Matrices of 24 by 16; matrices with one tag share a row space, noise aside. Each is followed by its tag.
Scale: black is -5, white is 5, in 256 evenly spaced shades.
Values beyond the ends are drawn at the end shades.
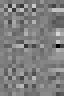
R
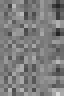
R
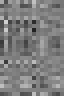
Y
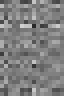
Y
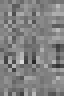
R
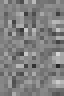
R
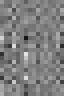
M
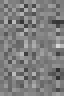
R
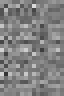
Y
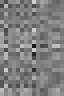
Y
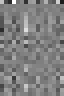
M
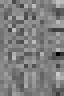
R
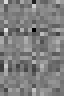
Y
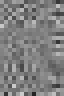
R
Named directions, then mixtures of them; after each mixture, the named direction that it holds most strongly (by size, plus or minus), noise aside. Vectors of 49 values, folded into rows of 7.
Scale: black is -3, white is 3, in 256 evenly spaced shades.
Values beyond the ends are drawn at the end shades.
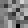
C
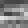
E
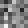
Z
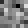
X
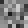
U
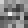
U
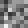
Z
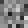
U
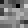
X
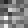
Z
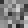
U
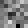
C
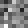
Z
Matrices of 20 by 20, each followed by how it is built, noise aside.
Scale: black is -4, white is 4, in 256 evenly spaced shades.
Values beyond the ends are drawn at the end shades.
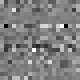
uneven rows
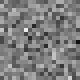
noise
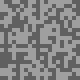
noise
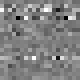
uneven rows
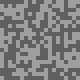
noise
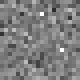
noise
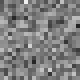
noise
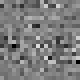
uneven rows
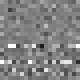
uneven rows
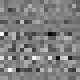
uneven rows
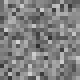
noise
